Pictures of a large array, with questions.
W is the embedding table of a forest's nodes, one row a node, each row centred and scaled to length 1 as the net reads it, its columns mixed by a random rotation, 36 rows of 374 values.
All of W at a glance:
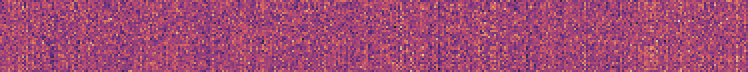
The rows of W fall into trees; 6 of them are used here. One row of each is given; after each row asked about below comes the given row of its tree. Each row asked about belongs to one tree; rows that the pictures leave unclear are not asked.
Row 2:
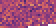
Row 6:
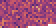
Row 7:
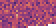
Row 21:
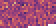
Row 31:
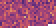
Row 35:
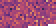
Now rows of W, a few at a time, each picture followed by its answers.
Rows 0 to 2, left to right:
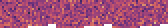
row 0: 35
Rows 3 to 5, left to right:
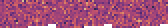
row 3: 2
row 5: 35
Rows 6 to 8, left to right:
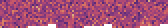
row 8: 2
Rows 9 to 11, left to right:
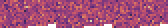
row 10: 21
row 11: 6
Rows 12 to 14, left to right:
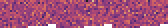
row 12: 7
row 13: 2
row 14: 7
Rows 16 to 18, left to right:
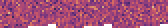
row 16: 35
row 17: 6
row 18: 31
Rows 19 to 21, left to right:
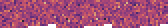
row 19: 7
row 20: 21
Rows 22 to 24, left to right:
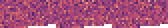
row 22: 35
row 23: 2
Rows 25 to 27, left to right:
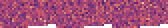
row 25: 21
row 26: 31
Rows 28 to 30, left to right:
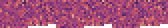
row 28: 2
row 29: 35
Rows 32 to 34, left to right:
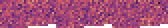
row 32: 2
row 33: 7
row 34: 2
